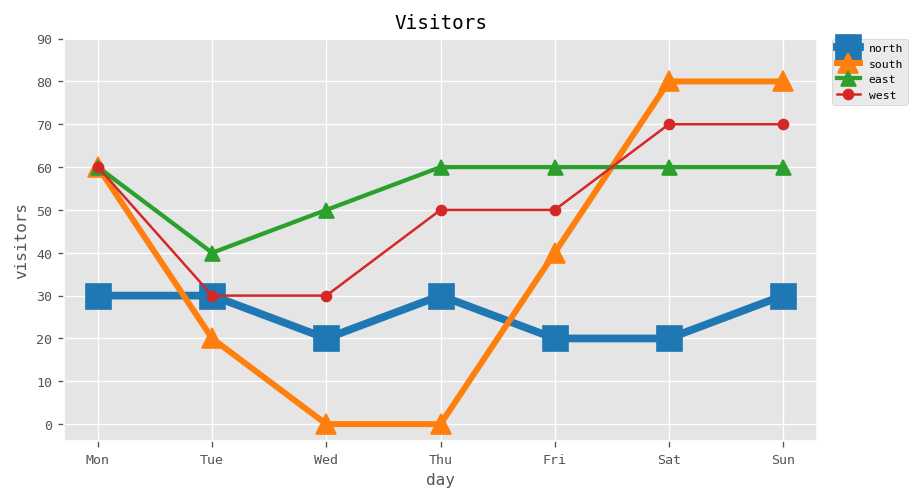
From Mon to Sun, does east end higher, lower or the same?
the same
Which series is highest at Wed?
east
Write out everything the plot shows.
Title: Visitors
x-axis: day, ticks Mon Tue Wed Thu Fri Sat Sun
y-axis: visitors, ticks 0 10 20 30 40 50 60 70 80 90
Legend: north, south, east, west
Values:
north: 30 30 20 30 20 20 30
south: 60 20 0 0 40 80 80
east: 60 40 50 60 60 60 60
west: 60 30 30 50 50 70 70
